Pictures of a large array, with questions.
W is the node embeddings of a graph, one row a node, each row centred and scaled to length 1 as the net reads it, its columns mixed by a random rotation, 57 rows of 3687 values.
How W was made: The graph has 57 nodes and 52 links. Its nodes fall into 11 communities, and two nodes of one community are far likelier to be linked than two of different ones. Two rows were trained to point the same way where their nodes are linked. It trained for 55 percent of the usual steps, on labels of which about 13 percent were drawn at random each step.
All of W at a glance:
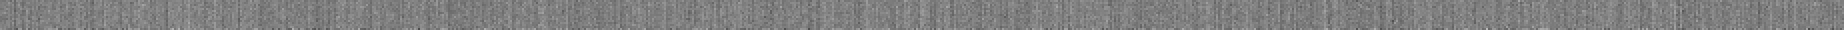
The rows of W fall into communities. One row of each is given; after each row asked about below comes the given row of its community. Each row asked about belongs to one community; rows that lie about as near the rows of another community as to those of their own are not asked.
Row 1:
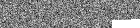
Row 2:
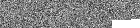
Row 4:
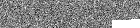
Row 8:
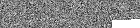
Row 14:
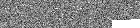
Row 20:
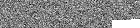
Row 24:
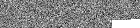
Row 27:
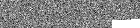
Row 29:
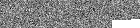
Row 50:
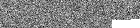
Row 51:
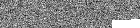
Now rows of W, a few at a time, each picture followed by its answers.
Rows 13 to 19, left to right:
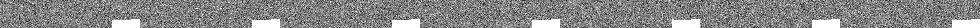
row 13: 1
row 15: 14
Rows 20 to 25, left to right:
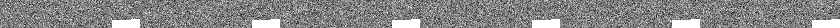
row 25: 29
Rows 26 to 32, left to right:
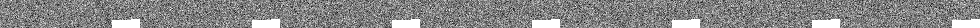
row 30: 4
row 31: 24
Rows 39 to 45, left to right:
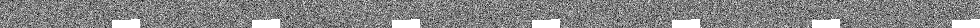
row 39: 51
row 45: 2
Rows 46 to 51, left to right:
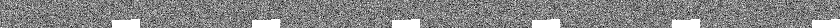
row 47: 8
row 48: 24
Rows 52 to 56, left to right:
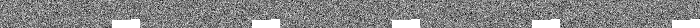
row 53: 14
